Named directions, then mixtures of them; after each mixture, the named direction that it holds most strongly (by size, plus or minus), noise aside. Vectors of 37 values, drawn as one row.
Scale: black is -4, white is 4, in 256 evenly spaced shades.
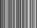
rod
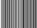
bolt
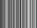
rod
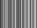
rod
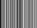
bolt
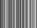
rod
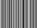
bolt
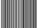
bolt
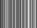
rod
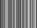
rod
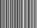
bolt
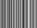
rod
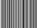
bolt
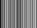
bolt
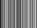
rod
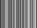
rod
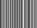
bolt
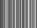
rod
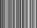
rod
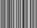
rod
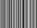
rod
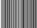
bolt
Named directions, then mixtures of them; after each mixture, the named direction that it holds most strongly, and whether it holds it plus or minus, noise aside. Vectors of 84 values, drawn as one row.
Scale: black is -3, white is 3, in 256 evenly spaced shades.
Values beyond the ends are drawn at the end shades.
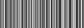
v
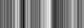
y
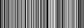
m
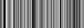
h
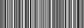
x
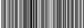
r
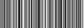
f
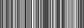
m, plus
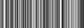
h, minus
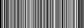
m, plus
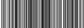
r, plus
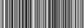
h, minus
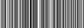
r, plus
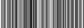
r, plus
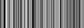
h, plus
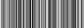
v, minus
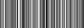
f, minus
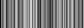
r, minus
